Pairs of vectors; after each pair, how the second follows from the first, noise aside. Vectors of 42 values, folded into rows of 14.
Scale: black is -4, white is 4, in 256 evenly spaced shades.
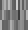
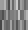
sign-scrambled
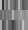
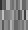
shuffled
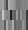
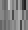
shuffled
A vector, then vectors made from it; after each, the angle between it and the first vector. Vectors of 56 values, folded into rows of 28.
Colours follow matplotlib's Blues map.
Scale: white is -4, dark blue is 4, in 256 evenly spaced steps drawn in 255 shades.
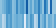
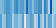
nearly parallel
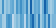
partly aligned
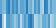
partly aligned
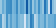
nearly parallel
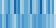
orthogonal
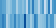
nearly opposite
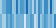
nearly parallel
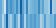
partly aligned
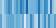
nearly parallel
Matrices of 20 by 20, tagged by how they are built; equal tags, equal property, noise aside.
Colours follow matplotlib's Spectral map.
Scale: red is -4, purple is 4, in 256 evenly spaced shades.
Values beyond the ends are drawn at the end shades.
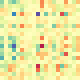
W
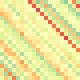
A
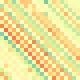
A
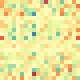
W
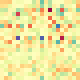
W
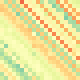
A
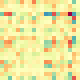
W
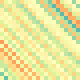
A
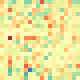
W
